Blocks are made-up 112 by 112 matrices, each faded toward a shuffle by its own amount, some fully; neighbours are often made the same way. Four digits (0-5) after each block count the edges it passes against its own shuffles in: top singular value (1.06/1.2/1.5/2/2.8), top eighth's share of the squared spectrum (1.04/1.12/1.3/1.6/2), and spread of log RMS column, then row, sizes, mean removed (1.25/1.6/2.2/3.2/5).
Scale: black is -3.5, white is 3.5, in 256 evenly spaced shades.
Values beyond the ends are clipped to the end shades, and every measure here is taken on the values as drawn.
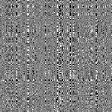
5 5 4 3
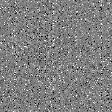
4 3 2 0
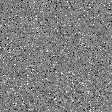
0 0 0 1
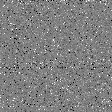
1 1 0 1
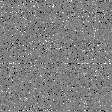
2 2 0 2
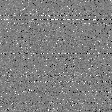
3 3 0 3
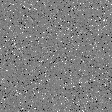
0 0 0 0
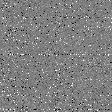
2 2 1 1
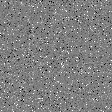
0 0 0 0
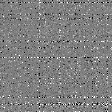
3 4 3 3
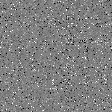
1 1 1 1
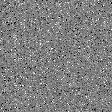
3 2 0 1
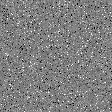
0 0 0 0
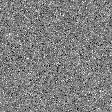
0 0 0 0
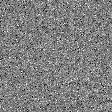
0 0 0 1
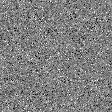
0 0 0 1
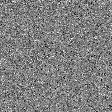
0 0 0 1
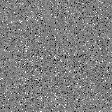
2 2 2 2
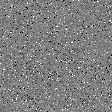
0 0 1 0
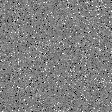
1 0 1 0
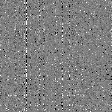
3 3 3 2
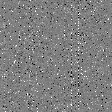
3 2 2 0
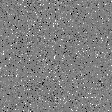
3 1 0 0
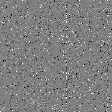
4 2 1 1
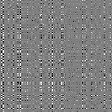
5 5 4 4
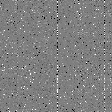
4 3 2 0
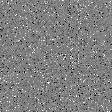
3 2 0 0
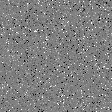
2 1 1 0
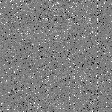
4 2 1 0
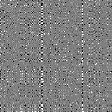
5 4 3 3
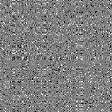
5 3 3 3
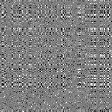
5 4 4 4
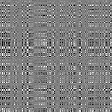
5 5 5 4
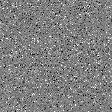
3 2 0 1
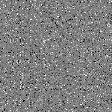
4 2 1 1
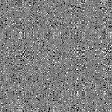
5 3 3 2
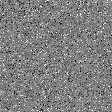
3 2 0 1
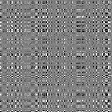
5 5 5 5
